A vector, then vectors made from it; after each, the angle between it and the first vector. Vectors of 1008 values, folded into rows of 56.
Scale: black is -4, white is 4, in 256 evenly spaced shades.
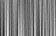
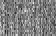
partly opposed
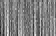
nearly parallel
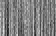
nearly opposite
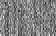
partly opposed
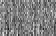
partly opposed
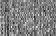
partly opposed
